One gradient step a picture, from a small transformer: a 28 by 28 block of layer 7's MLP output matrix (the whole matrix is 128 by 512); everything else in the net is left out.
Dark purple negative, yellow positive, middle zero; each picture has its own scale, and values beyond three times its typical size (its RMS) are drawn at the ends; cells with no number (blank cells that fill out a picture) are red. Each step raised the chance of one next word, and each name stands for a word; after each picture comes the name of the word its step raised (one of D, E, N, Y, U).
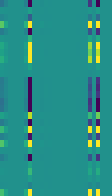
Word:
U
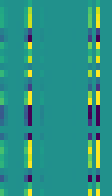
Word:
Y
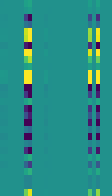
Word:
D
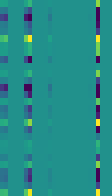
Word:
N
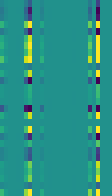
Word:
U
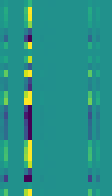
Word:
Y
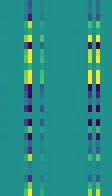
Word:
D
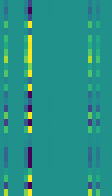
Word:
U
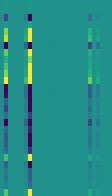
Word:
D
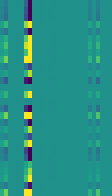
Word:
U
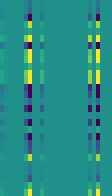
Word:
D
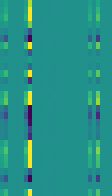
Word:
Y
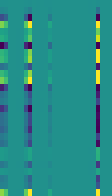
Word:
D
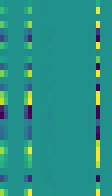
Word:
Y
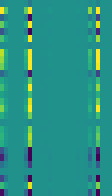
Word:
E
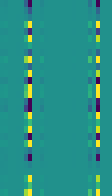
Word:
U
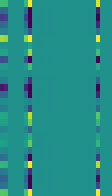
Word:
N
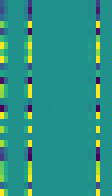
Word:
U
